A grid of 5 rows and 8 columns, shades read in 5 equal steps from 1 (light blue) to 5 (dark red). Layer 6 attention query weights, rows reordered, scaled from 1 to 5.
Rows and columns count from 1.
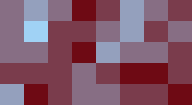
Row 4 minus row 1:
1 2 1 -2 0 3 2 0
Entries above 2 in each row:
6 6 7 8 7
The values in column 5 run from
2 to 4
